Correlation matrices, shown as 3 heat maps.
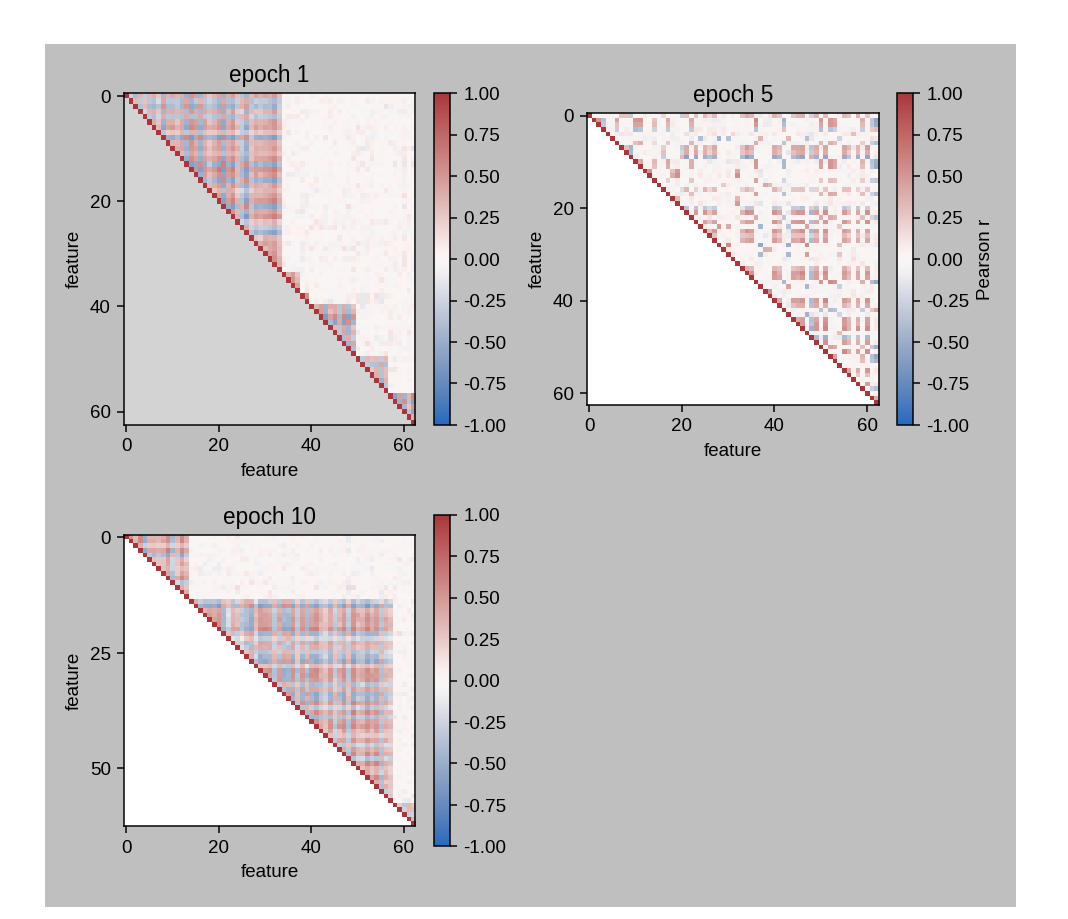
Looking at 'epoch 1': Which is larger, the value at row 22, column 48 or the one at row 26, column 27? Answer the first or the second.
the first
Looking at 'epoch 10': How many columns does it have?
63
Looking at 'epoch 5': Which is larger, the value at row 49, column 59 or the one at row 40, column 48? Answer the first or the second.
the first
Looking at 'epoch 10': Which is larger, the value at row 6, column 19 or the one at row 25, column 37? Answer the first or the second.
the second
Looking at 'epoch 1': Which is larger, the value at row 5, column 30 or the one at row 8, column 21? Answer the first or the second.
the second
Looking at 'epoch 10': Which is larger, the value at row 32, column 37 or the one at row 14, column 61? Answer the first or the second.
the first
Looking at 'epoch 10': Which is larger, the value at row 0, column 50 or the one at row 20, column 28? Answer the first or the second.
the second
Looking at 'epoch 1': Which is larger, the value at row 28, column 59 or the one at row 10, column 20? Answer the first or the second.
the second
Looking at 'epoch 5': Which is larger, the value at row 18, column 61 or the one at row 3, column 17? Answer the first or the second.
the first
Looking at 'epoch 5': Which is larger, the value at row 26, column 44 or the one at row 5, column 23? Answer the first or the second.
the first
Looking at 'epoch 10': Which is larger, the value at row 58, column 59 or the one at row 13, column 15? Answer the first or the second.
the first
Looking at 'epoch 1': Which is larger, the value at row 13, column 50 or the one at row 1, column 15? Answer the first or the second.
the first
